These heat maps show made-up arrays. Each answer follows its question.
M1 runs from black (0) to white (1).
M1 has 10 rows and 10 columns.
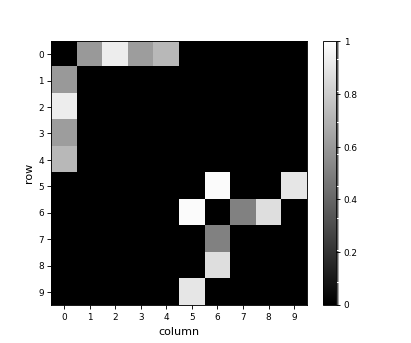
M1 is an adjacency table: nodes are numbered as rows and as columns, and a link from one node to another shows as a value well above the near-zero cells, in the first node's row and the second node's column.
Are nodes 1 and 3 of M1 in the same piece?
yes
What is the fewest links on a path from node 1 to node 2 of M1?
2
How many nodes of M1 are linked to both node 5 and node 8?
1
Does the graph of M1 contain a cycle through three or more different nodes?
no
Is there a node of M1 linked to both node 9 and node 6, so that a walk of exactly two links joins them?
yes
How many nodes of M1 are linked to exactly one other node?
7
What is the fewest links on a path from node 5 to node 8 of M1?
2
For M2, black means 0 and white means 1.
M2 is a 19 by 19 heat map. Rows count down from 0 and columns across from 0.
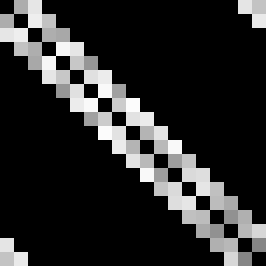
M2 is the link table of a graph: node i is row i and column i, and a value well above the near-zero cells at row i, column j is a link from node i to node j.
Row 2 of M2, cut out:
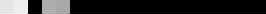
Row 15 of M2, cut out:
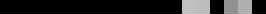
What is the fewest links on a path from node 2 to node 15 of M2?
3
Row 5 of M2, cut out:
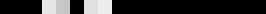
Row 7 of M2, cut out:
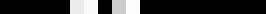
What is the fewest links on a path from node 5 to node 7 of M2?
1
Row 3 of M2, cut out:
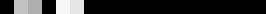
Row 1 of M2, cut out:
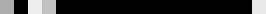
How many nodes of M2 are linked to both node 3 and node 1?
1
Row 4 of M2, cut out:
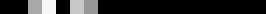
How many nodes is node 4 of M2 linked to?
4
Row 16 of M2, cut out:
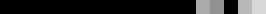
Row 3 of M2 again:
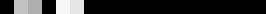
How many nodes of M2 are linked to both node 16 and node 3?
0
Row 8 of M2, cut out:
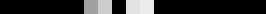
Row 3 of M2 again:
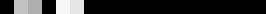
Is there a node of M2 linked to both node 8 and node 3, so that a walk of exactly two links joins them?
no
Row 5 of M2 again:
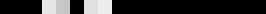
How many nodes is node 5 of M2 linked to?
4
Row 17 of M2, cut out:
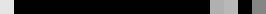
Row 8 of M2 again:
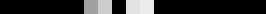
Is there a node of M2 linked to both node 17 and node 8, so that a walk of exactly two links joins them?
no
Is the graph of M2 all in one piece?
yes
